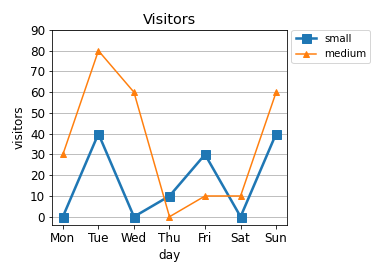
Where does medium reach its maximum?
Tue
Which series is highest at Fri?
small
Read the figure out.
Title: Visitors
x-axis: day, ticks Mon Tue Wed Thu Fri Sat Sun
y-axis: visitors, ticks 0 10 20 30 40 50 60 70 80 90
Legend: small, medium
Values:
small: 0 40 0 10 30 0 40
medium: 30 80 60 0 10 10 60
